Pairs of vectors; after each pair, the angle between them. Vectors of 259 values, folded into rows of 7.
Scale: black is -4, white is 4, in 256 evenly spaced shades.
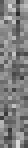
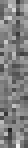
nearly parallel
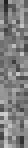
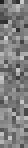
orthogonal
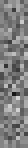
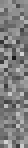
orthogonal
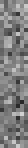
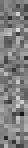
nearly opposite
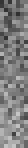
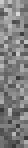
nearly opposite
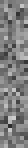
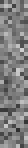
orthogonal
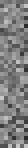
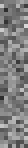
nearly opposite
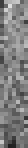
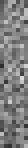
partly aligned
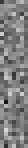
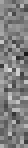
orthogonal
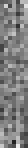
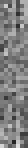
nearly parallel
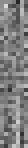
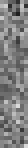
partly aligned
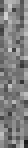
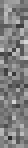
partly aligned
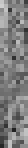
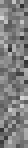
partly aligned
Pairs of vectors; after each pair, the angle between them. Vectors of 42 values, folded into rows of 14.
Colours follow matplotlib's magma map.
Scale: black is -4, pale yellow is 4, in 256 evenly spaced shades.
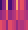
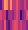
orthogonal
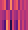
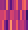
partly opposed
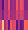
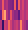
partly opposed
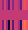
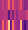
nearly opposite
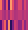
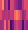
partly aligned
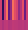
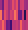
partly aligned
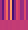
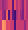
partly aligned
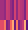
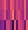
nearly opposite
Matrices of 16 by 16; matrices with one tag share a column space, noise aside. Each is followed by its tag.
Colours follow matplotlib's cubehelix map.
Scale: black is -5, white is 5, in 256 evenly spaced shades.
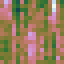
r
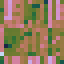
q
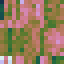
q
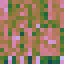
q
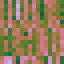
q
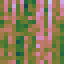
r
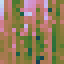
r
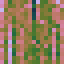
r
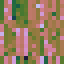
q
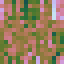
q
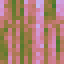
r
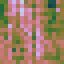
r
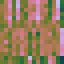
q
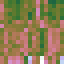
q
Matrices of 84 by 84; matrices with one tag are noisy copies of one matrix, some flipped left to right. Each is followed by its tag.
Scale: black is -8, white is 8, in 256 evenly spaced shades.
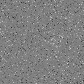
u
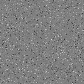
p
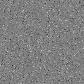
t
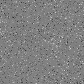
u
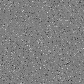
t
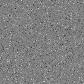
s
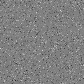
t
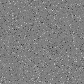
s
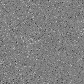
u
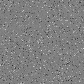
t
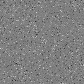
t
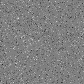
u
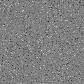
t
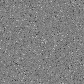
t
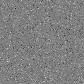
s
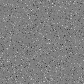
s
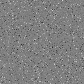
s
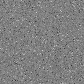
t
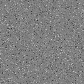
p
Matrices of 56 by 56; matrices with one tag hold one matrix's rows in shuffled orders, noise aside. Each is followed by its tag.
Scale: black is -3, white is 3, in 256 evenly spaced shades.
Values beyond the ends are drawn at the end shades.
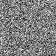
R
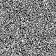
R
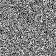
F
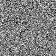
R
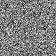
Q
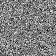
Q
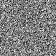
Q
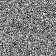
F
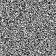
R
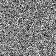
F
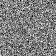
F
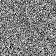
Q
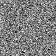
R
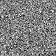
R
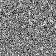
F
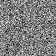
R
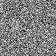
R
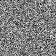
Q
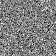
F
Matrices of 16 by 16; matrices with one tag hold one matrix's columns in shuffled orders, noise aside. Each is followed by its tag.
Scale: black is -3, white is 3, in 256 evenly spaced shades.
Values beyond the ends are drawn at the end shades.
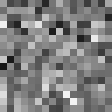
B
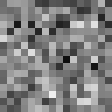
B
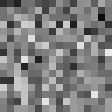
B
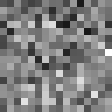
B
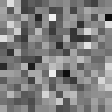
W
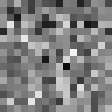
B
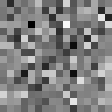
W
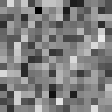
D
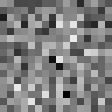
B
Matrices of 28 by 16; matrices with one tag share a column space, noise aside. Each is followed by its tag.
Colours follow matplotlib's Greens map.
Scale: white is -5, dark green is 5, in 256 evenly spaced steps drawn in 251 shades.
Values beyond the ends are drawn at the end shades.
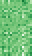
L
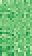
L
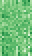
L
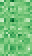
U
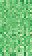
L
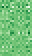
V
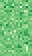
V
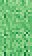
L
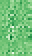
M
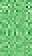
V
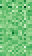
V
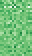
V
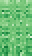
L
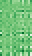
L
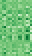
M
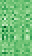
M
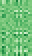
L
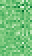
V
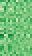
U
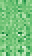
L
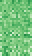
L
